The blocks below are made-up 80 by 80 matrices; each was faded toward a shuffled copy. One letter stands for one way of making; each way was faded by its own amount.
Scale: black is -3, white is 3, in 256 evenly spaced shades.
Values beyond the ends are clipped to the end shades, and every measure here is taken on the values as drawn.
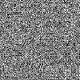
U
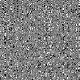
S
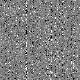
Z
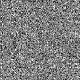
U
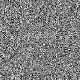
U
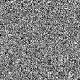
U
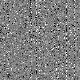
Z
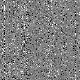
Z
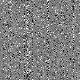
Z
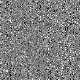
Z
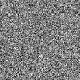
U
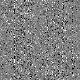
Z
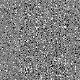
Z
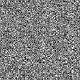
U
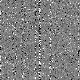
Z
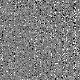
Z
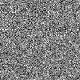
U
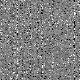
Z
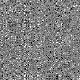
S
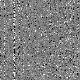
Z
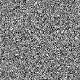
U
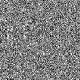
U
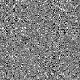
S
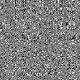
S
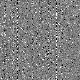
Z
